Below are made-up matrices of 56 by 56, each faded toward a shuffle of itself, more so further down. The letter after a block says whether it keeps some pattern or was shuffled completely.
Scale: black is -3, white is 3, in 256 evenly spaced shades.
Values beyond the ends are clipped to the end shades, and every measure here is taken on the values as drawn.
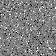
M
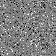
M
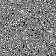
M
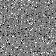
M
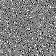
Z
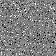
Z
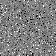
M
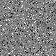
Z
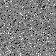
Z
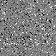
M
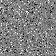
M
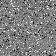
Z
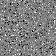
M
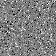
M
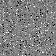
M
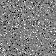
M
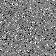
Z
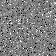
Z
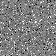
Z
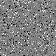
M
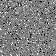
Z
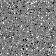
M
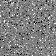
M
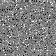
M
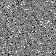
Z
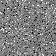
M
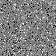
M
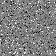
Z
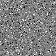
M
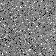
Z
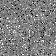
M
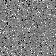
M
